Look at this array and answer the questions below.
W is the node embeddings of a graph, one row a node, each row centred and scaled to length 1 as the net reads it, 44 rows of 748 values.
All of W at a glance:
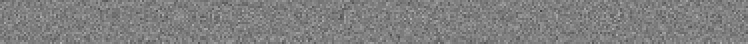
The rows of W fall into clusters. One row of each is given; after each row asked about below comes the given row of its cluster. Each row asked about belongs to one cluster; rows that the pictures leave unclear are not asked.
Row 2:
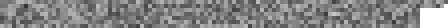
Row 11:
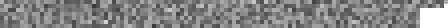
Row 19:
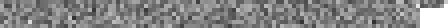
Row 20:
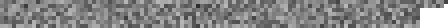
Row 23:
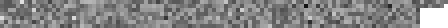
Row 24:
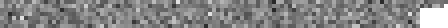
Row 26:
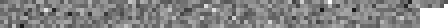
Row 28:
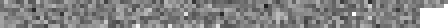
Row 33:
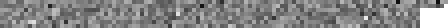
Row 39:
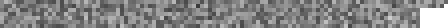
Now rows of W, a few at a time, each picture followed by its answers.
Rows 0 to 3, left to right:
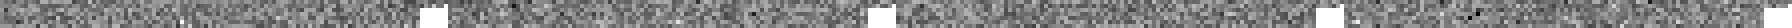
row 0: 20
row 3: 24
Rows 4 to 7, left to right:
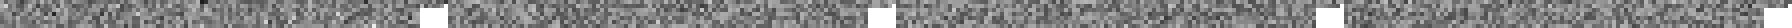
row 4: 19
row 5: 2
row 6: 33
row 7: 26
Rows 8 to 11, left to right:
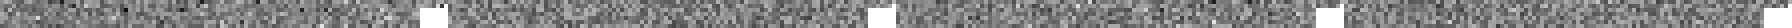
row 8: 39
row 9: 28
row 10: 19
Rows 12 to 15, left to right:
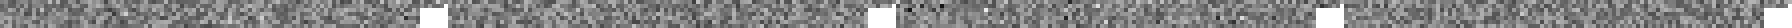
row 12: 23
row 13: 24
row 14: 11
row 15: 33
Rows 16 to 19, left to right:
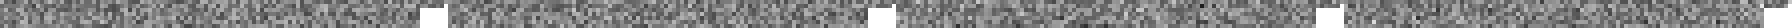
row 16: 11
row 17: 39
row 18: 23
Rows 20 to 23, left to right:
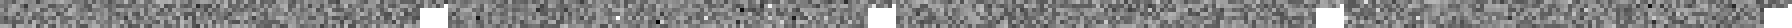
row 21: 11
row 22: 2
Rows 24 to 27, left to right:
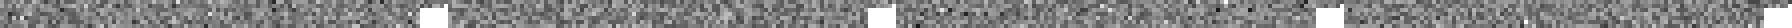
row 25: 28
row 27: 20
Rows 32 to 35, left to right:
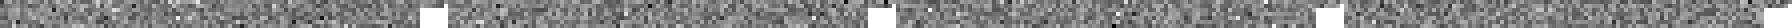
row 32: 33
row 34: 28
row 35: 19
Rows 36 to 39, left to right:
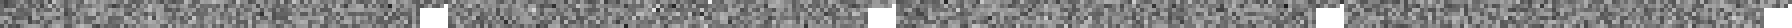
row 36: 23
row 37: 2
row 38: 23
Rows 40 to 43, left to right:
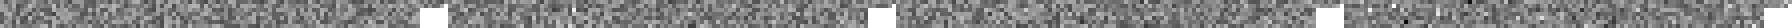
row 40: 19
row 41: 39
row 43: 33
